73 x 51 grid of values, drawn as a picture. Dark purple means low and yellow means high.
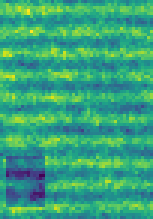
Odd patch: lower, in the bottom left. Stripes: horizontal, repeating 10 times. Ninth with the lowest average: bottom left. Odd rows or columns: none. Average level on the scale: 60%.
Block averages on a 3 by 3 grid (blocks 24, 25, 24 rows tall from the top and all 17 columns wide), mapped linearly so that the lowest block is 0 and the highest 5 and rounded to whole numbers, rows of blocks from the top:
544
543
044
